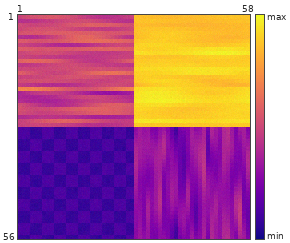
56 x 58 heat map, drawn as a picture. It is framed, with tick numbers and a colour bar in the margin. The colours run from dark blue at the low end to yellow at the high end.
It is made of 2 by 2 panels. Panel 1,1: middling, streaked across. Panel 1,2: very high, streaked across, faint in contrast. Panel 2,1: very low, checkered, faint in contrast. Panel 2,2: low, streaked downward.
